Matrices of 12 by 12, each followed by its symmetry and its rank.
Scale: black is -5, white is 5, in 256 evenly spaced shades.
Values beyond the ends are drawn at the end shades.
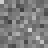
symmetric, full rank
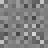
symmetric, rank two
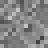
symmetric, full rank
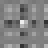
symmetric, rank one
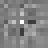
symmetric, rank two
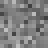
antisymmetric, full rank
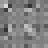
symmetric, rank two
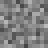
antisymmetric, full rank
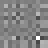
symmetric, rank two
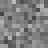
antisymmetric, full rank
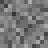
symmetric, full rank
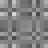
symmetric, rank one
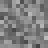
antisymmetric, full rank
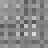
symmetric, rank two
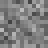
antisymmetric, full rank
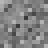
symmetric, full rank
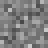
symmetric, full rank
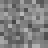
antisymmetric, full rank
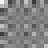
symmetric, rank two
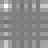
symmetric, rank one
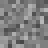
antisymmetric, full rank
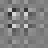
symmetric, rank one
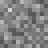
symmetric, full rank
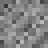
symmetric, full rank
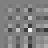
symmetric, rank one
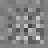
symmetric, rank two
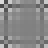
symmetric, rank one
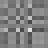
symmetric, rank one
